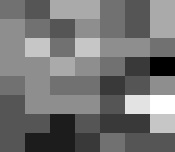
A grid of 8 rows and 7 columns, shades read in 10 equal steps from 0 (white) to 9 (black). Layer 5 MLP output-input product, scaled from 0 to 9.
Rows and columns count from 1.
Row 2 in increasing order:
3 4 4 5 5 6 6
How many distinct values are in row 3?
3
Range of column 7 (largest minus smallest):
9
